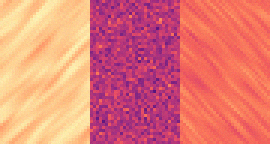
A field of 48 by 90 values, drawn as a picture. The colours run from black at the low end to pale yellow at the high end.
It is made of 1 by 3 panels. Panel 1,1: very high, slanting up to the right, faint in contrast. Panel 1,2: middling, fine-grained. Panel 1,3: high, slanting down to the right, faint in contrast.
